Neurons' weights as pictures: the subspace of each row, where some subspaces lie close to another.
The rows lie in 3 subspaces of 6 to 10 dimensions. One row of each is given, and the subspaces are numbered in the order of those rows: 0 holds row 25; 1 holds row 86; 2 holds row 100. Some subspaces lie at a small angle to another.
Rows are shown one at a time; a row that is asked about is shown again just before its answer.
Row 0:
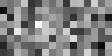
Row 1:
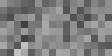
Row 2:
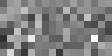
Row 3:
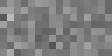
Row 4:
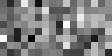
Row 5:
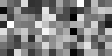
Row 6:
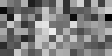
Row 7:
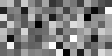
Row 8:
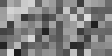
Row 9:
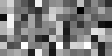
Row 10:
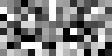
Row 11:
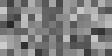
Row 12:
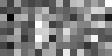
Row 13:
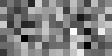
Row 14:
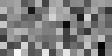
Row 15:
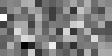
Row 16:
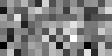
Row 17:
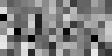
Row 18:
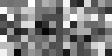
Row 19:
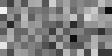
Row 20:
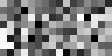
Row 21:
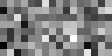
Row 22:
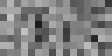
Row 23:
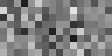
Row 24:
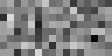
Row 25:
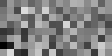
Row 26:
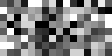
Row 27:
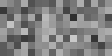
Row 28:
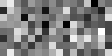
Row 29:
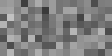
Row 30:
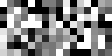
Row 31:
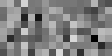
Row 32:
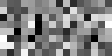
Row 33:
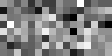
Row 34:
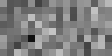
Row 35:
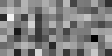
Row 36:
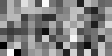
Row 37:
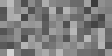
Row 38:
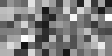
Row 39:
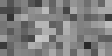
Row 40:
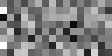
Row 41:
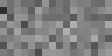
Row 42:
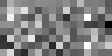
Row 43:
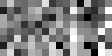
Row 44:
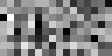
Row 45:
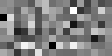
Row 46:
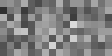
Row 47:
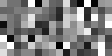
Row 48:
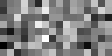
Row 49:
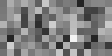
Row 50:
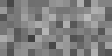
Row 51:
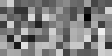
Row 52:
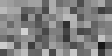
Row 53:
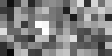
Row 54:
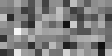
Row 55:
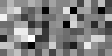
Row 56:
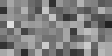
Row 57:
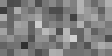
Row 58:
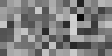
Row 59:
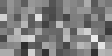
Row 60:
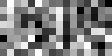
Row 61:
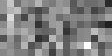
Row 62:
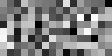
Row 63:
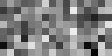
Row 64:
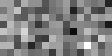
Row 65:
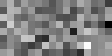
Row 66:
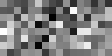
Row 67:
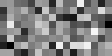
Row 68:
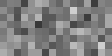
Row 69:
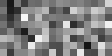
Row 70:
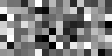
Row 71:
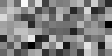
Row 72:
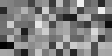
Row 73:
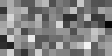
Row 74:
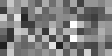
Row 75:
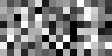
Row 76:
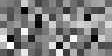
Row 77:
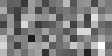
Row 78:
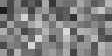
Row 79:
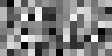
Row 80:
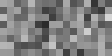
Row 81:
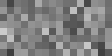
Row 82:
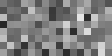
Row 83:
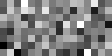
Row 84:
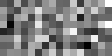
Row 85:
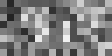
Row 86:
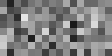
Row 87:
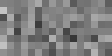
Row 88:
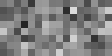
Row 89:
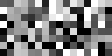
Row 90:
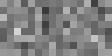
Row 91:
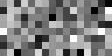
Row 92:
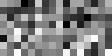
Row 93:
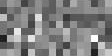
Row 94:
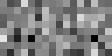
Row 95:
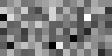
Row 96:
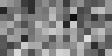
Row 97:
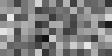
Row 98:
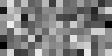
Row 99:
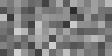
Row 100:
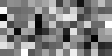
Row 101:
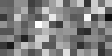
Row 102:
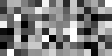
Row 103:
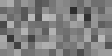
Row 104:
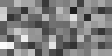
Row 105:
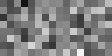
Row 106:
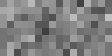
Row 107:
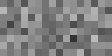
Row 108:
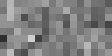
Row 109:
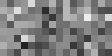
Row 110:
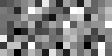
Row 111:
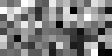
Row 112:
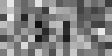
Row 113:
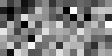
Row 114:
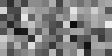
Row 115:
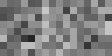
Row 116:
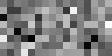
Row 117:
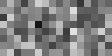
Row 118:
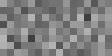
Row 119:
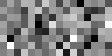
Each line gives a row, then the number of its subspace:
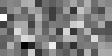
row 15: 1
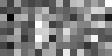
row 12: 2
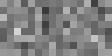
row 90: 0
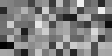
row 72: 2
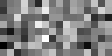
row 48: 1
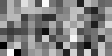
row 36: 1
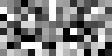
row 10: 0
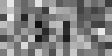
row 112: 1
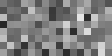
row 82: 2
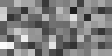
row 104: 0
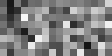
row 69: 1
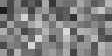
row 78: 0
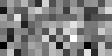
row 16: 2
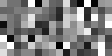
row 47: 0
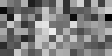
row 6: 1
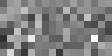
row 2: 1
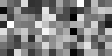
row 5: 0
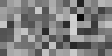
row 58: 2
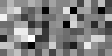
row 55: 2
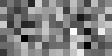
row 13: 0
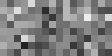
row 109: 0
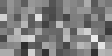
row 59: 1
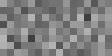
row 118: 0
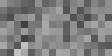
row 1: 1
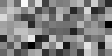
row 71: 0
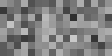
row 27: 2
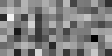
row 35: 1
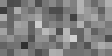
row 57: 0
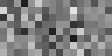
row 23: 0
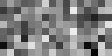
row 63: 1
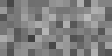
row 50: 1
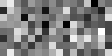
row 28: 0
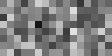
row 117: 1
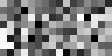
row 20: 1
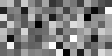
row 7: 1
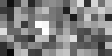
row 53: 0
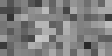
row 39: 1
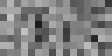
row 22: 2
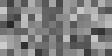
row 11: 2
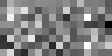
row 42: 1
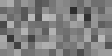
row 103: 0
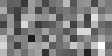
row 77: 0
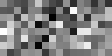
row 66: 0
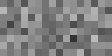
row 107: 2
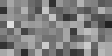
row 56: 0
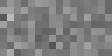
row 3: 1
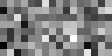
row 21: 2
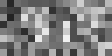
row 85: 2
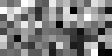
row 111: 0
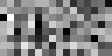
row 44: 2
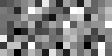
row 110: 2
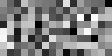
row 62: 2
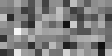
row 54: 0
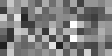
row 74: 2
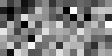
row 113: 0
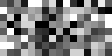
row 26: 1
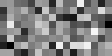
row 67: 2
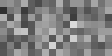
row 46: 2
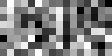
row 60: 0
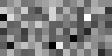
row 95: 0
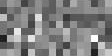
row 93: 1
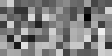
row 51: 0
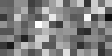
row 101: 1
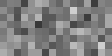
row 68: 1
